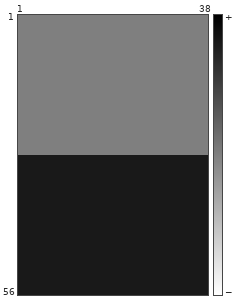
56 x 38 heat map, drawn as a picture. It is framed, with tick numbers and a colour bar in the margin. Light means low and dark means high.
It is made of 2 by 1 panels. Panel 1,1: middling, flat. Panel 2,1: very high, flat.
